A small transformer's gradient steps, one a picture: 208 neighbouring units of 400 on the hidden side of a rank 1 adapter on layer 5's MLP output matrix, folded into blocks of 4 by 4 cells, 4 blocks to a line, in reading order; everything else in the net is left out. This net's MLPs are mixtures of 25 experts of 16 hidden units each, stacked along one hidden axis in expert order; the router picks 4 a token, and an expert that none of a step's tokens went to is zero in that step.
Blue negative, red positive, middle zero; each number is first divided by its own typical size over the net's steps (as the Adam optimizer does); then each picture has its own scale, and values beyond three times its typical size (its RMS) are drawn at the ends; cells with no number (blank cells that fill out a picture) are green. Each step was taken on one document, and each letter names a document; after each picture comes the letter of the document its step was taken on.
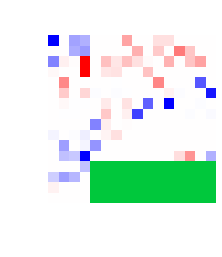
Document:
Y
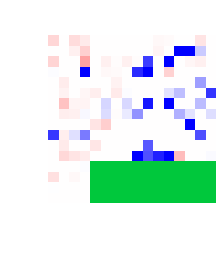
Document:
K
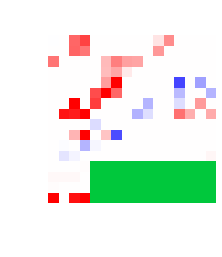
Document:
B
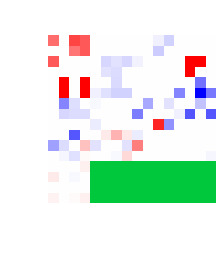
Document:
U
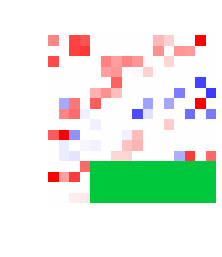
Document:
U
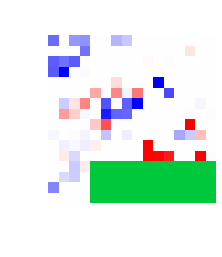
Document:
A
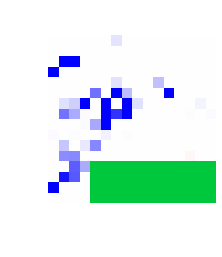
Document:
A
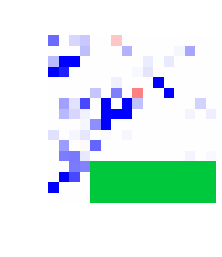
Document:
A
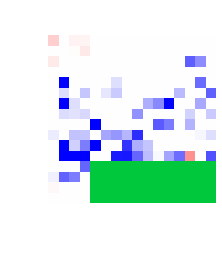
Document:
U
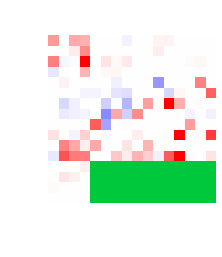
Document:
Y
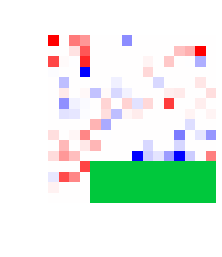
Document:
Y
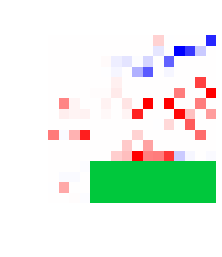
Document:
K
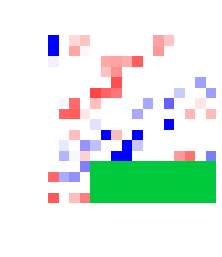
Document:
U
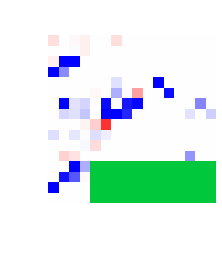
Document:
A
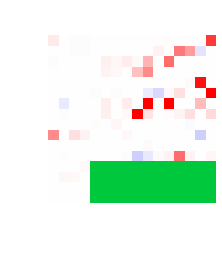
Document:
K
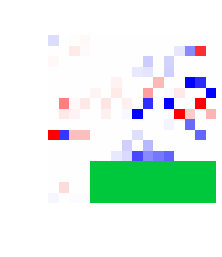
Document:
K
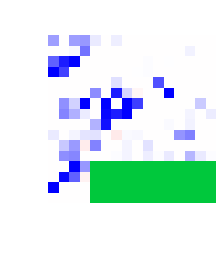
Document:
A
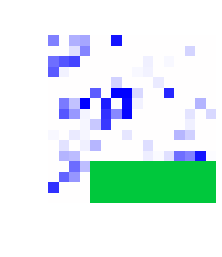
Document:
A
